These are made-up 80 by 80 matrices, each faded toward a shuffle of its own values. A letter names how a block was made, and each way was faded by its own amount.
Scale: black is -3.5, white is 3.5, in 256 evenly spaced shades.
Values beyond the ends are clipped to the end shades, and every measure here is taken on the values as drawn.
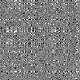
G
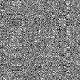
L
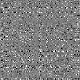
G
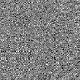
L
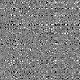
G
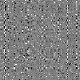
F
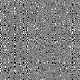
F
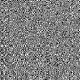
L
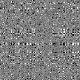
G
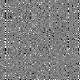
F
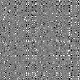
F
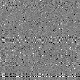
G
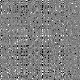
F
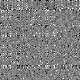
G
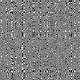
F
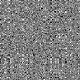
L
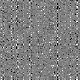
F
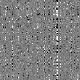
F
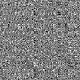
L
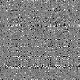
G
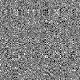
L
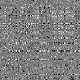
G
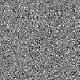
L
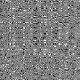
G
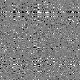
G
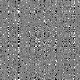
F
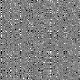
F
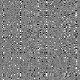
F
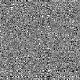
L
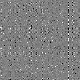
F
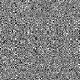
L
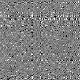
G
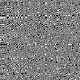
G
